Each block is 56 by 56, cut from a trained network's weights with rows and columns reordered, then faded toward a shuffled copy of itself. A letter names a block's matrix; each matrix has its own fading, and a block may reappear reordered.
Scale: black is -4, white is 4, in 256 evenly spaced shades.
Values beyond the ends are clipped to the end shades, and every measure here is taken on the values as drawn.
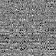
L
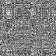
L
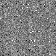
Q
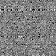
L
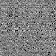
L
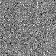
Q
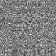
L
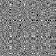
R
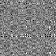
R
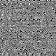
L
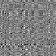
R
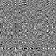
R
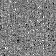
Q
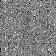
Q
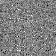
Q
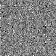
Q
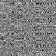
L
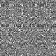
L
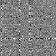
R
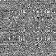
L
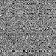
L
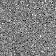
Q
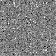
Q
